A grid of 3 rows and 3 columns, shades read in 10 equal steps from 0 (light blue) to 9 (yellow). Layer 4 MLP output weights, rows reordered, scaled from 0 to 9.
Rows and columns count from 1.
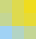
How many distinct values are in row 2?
3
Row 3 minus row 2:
-4 -5 -4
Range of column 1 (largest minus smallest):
5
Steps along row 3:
up up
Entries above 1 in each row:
3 3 2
